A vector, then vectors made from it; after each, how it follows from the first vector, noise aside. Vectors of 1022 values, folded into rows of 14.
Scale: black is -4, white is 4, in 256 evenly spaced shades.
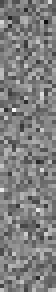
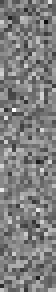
copied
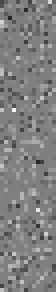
partly zeroed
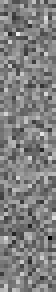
wrapped around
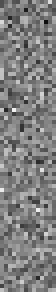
copied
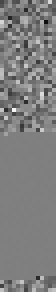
partly zeroed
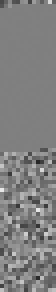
partly zeroed
